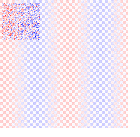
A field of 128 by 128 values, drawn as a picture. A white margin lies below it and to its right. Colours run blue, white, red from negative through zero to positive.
Slope: none. Odd patch: rougher, in the top left. Odd rows or columns: none. Stripes: upright, repeating 2 times. Average level on the scale: 50%.
